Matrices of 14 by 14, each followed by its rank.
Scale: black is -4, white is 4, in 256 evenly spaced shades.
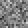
full rank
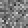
full rank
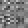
three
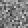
full rank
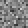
full rank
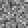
full rank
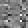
three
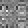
three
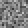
full rank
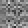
three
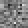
three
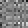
three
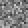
full rank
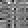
three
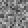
full rank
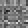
three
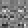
three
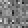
three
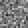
full rank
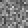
full rank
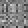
three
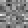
three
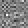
three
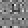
three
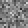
full rank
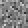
full rank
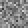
full rank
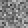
full rank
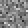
full rank
